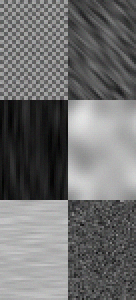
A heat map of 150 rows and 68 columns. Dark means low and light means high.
The table splits into 3 rows of 2 panels. Panel 1,1: middling, checkered, strong in contrast. Panel 1,2: low, slanting down to the right. Panel 2,1: very low, streaked downward, faint in contrast. Panel 2,2: high, smooth. Panel 3,1: high, streaked across, faint in contrast. Panel 3,2: low, fine-grained.
